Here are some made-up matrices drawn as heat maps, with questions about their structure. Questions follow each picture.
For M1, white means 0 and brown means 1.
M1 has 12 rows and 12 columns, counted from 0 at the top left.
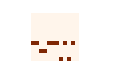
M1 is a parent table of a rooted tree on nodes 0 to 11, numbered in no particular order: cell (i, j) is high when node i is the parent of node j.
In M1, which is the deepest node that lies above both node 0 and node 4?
7
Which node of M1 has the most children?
7
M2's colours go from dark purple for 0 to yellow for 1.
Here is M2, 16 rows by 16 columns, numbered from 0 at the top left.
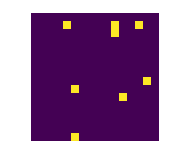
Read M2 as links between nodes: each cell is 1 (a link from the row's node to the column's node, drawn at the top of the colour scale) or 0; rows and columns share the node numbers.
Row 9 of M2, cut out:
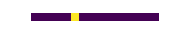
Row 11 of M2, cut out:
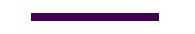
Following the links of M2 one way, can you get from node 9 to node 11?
no
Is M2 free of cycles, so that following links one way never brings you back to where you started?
yes
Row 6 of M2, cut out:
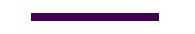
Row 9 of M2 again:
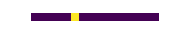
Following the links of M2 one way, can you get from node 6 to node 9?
no
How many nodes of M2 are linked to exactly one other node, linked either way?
8
